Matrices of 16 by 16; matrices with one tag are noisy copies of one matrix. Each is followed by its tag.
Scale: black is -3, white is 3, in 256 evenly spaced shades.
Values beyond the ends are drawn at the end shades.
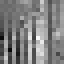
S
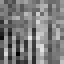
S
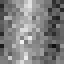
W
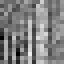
S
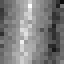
W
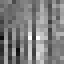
S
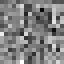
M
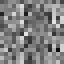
M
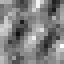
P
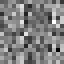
M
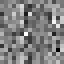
M
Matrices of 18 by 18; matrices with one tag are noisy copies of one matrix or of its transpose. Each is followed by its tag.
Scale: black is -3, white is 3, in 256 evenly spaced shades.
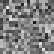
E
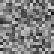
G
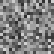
G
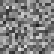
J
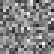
J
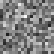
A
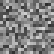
J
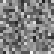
G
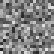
G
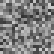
G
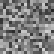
E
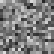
A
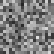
G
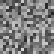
J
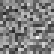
J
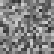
A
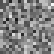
E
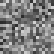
G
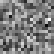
A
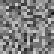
J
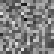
J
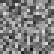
J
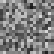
A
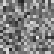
G
